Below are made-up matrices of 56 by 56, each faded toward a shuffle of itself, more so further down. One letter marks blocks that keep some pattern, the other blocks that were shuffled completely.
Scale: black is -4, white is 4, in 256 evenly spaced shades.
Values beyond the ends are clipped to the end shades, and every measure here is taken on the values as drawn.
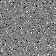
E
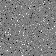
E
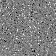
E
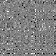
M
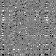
M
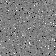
E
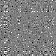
M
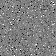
E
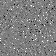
E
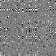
M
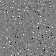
E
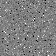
E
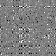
M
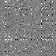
M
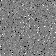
E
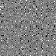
M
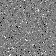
E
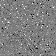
E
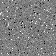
E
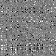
M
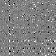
M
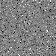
E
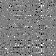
M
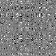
M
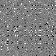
M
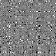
M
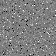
E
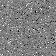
E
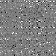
M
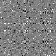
M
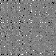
M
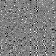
M
